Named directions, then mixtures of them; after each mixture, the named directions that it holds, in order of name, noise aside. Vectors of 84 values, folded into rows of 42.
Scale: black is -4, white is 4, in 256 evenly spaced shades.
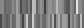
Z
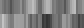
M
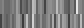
Z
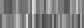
M, Z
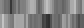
M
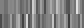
Z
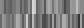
M, Z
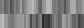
M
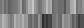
M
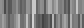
M, Z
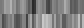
M, Z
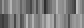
M, Z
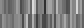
M, Z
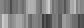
M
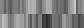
M
